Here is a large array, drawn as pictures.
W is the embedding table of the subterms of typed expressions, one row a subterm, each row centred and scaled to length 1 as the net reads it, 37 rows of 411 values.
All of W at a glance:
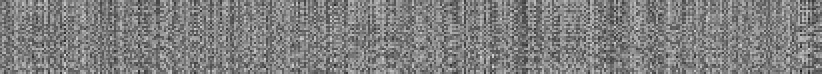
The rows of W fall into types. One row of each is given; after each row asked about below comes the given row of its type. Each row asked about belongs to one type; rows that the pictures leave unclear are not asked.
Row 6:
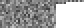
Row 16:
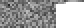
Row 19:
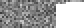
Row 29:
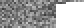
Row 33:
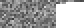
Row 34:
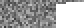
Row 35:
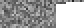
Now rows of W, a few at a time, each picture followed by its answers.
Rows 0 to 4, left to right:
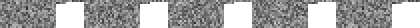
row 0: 33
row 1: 6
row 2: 6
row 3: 35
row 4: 33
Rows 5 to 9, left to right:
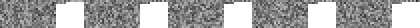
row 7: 29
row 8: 35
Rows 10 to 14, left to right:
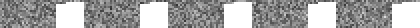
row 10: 35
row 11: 33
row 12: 16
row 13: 34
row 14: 34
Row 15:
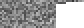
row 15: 29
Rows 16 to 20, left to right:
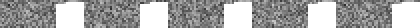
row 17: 33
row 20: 16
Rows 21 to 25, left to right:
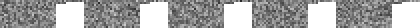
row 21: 34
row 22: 16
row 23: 35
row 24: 6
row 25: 29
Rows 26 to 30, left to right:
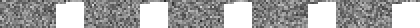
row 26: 16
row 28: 16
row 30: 35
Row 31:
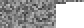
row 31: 29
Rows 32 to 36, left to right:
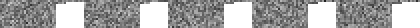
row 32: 6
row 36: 35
